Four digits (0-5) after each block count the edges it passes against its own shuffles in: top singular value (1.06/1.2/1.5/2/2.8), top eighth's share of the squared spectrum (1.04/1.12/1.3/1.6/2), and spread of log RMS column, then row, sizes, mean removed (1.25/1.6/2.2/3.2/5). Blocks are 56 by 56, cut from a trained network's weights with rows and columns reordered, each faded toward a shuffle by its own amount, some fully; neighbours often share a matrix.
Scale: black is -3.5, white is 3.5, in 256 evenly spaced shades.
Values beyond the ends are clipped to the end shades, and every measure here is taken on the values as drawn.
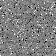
0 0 0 0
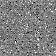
1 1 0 0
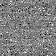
1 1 0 0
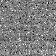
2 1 1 0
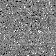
0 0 0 0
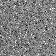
0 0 0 0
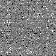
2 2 1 0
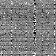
3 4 3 0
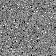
0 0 0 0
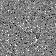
0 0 0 0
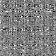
3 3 0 3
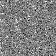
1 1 1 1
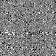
2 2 0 2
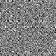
3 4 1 2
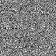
3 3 0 2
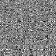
3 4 1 3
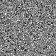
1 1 0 0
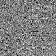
2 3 1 0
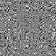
4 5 3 3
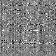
3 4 0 3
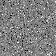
0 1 0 0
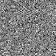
2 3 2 1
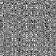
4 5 3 3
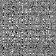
3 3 3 0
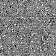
1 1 1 0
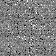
2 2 2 0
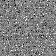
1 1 0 0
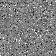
0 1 0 0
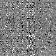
2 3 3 0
